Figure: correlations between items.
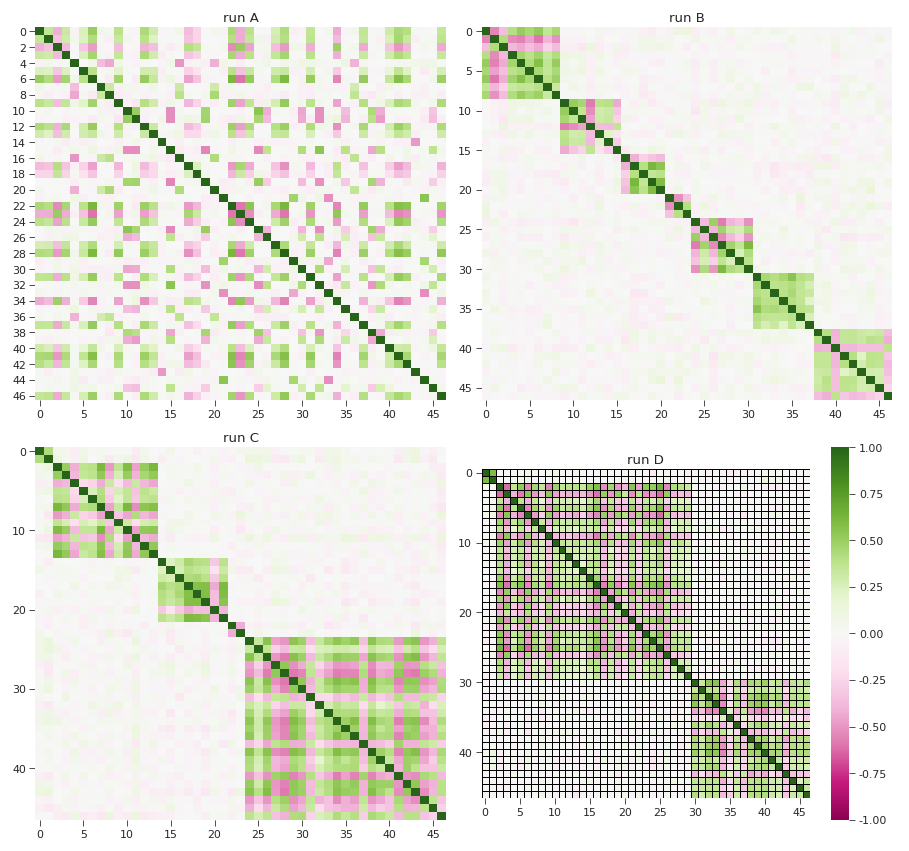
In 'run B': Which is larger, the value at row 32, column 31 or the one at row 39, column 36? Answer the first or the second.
the first
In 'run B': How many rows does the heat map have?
47
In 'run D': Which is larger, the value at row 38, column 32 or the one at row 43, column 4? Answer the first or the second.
the first
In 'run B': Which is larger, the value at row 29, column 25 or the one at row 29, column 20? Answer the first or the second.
the first
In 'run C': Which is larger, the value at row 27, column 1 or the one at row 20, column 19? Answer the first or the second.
the first
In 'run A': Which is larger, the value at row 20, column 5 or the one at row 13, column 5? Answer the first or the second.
the second
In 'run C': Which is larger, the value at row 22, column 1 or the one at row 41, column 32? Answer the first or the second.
the first
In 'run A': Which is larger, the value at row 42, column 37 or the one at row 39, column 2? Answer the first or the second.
the first
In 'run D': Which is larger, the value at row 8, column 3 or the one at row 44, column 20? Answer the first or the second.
the second
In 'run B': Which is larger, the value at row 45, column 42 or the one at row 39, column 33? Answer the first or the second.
the first
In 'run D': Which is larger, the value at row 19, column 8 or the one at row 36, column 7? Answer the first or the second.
the second
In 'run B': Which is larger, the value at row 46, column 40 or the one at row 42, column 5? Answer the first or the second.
the first
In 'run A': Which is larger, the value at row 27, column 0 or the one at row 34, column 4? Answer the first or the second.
the first
